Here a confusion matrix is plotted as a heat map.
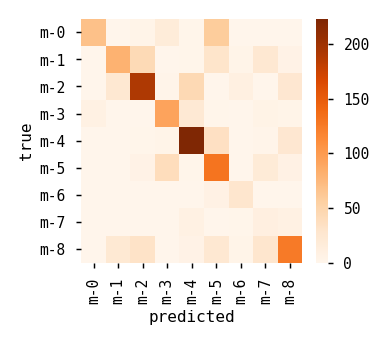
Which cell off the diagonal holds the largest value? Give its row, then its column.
m-0, m-5
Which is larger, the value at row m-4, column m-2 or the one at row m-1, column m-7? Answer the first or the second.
the second
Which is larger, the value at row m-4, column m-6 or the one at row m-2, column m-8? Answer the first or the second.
the second
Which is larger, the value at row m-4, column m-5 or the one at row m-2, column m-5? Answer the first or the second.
the first
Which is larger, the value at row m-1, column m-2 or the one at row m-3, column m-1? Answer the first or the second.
the first
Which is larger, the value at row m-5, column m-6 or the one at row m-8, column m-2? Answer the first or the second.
the second
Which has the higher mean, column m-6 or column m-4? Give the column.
m-4
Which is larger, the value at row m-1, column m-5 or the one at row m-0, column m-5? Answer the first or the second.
the second
